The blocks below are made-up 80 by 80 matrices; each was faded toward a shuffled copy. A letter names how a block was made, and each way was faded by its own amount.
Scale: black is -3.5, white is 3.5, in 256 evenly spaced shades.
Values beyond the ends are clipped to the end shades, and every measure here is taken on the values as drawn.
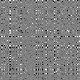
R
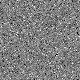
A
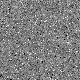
A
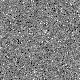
A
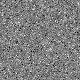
A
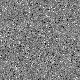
A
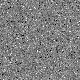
A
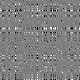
R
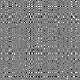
R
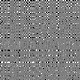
R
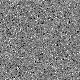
A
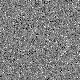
A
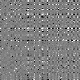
R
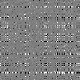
R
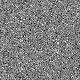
A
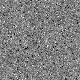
A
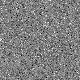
A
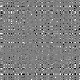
R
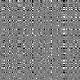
R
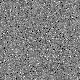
A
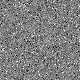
A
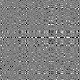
R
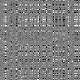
R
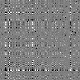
R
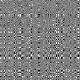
R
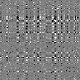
R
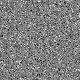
A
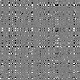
R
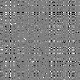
R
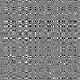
R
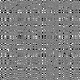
R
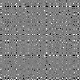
R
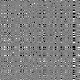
R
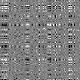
R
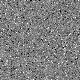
A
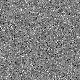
A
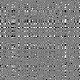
R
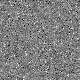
A
